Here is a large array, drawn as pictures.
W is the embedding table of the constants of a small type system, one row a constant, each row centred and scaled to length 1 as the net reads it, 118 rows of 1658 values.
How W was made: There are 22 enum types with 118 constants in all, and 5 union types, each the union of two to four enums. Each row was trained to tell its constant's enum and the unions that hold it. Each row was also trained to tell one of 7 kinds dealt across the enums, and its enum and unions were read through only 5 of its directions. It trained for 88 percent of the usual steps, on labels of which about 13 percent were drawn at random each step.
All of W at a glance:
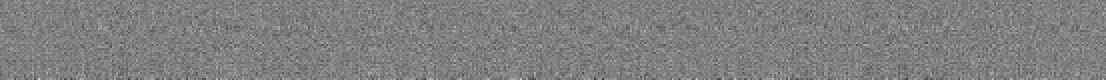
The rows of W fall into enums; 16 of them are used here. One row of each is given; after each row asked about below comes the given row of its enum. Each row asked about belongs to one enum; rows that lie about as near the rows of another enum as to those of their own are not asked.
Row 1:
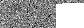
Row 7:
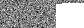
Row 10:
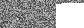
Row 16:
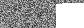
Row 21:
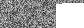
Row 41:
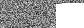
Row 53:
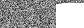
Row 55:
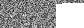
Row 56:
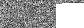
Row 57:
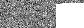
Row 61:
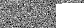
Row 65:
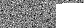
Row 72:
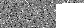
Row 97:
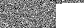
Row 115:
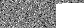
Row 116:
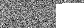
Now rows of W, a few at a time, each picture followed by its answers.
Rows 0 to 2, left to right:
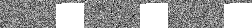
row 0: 10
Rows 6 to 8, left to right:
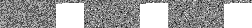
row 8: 115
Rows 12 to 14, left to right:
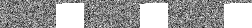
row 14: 115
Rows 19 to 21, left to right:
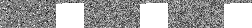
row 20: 116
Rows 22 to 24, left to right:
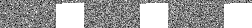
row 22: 97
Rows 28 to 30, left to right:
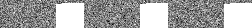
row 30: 116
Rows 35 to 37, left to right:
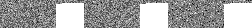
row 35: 21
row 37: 16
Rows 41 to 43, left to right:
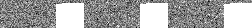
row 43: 57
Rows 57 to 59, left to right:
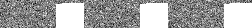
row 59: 55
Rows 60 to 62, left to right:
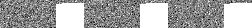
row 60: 115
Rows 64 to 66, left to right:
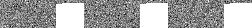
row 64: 1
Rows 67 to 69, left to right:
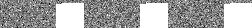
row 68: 55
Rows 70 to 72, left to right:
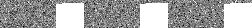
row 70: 21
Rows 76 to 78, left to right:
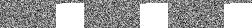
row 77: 65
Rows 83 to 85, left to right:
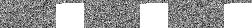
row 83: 21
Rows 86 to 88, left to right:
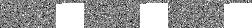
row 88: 55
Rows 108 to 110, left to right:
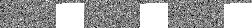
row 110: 57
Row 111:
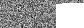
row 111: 65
